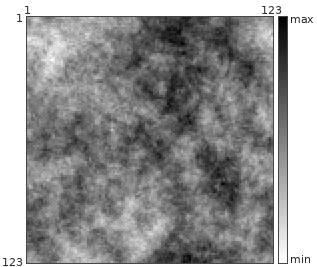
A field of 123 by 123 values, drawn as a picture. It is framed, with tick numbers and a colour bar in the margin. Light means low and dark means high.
Ninth with the highest average: top middle. Lone odd cells: none. Stripes: none. Histogram: bell-shaped. Odd rows or columns: none. Ninth with the lowest average: top left. Mirror symmetry: none.
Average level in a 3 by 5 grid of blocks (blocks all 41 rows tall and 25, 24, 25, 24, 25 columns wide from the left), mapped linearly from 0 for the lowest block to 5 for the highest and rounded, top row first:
0 2 5 5 3 / 3 3 4 4 3 / 3 2 2 4 3
